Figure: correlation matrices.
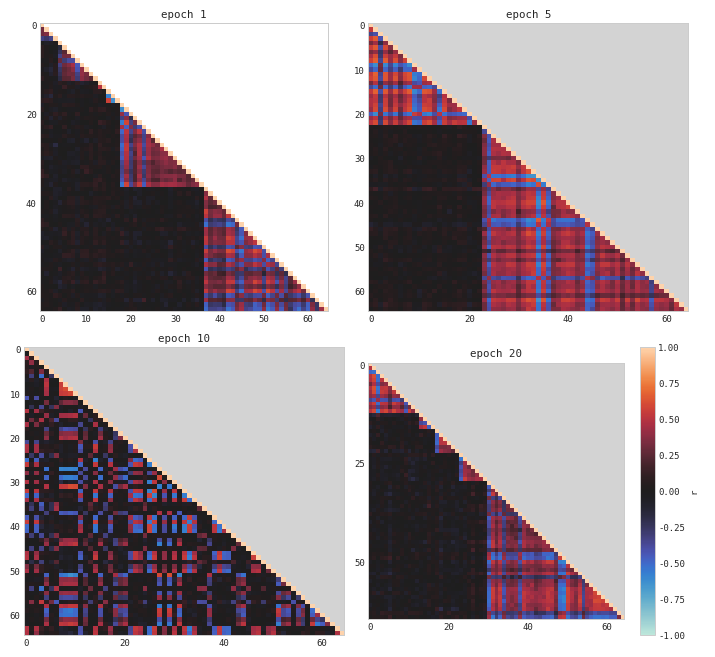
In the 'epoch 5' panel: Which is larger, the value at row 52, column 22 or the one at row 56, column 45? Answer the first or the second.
the first
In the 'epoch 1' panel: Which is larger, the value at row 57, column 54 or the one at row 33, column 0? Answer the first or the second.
the first
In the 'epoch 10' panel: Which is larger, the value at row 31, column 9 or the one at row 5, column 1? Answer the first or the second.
the first
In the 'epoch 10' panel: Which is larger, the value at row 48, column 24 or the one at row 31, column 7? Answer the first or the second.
the second
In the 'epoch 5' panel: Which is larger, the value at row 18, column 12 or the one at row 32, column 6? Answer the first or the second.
the first
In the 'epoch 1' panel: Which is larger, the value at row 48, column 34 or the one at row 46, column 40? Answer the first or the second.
the second
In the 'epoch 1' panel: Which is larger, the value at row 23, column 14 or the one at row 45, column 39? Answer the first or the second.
the first
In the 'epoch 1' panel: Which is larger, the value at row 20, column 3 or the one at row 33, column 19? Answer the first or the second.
the second
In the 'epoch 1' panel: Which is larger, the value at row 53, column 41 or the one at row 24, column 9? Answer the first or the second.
the second
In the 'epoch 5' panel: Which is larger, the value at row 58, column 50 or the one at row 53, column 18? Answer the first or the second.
the first
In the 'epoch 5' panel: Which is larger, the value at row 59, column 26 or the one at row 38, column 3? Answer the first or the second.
the first
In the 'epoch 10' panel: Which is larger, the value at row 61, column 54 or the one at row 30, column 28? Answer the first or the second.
the second
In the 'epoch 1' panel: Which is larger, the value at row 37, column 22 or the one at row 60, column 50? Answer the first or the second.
the first
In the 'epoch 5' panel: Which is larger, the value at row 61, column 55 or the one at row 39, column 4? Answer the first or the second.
the first
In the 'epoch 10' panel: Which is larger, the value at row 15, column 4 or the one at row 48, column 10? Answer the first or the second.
the first
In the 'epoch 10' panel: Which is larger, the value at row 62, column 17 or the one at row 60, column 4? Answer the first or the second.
the first
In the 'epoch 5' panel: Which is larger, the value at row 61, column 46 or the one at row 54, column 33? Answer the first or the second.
the second
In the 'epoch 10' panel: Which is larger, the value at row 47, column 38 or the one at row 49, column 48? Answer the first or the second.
the second
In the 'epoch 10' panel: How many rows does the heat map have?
65
